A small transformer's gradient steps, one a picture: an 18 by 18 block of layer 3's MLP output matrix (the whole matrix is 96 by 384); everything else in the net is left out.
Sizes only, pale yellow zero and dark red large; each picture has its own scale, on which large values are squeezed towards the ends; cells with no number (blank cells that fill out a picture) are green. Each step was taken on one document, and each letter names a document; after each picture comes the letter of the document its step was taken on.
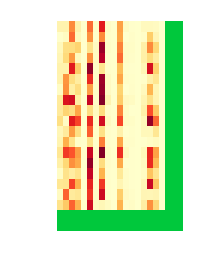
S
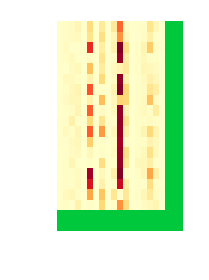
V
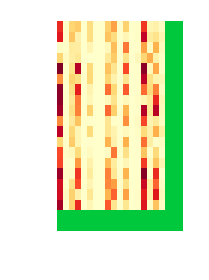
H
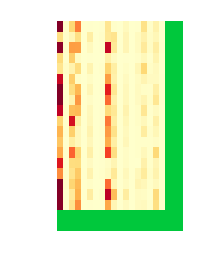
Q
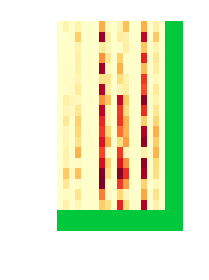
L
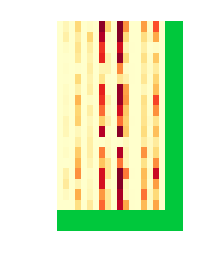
L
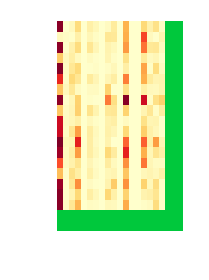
H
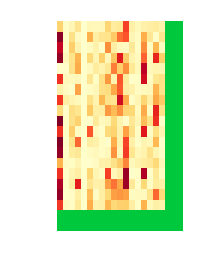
H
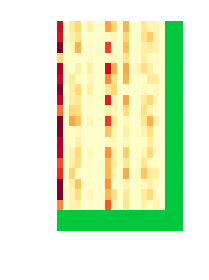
Q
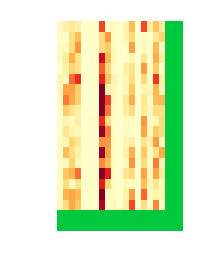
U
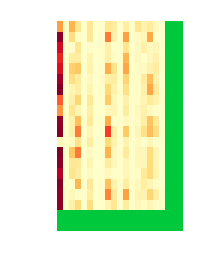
Q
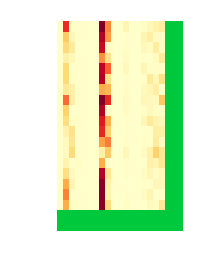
U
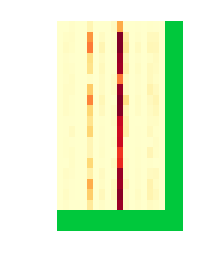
V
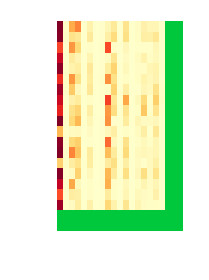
Q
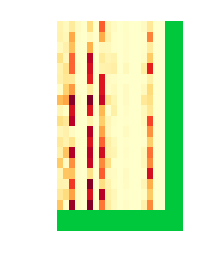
S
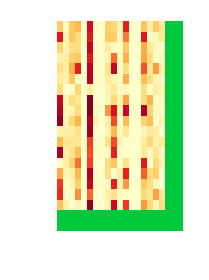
H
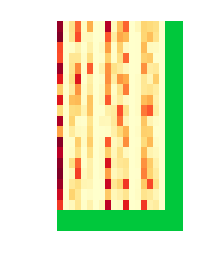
Q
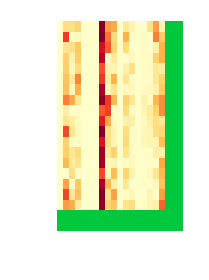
U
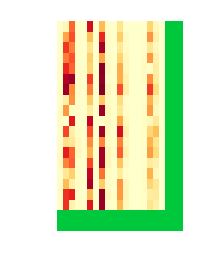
S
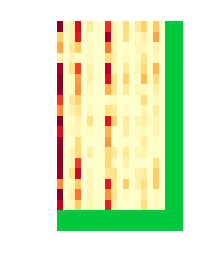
Q
